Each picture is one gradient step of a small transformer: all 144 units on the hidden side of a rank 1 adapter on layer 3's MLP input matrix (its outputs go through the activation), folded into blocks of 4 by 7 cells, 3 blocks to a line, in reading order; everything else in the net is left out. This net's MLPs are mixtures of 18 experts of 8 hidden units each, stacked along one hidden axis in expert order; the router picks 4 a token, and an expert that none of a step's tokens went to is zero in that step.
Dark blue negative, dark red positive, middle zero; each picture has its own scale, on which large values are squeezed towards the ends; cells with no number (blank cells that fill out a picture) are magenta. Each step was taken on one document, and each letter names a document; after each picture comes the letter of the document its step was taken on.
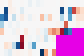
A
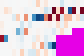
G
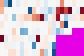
G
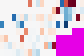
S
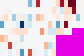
S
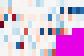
A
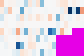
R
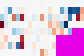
A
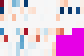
R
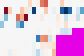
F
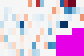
S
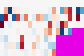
A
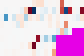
F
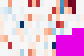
S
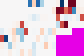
S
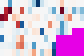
G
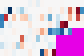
A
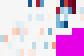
S
